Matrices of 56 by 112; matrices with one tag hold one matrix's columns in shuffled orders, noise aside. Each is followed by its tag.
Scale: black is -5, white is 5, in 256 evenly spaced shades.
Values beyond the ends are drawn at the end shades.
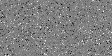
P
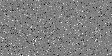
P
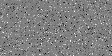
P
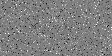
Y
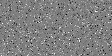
P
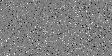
P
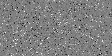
P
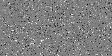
P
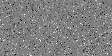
P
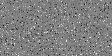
P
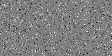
Y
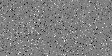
P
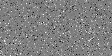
P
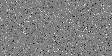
Y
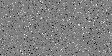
Y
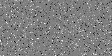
P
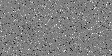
Y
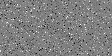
Y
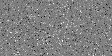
P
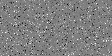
P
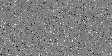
P
